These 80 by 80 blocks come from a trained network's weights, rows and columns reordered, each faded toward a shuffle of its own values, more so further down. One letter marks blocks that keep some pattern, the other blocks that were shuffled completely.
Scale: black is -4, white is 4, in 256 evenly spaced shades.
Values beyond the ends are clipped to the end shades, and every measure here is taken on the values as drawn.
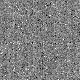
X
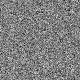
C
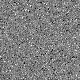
C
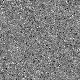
C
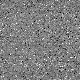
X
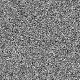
X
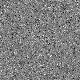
C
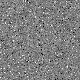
C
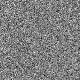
X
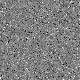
C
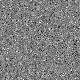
C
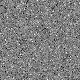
C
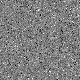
C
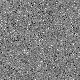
C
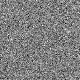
X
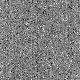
X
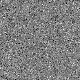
X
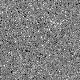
C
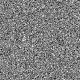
X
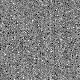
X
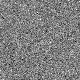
C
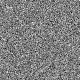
C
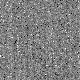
X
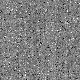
X
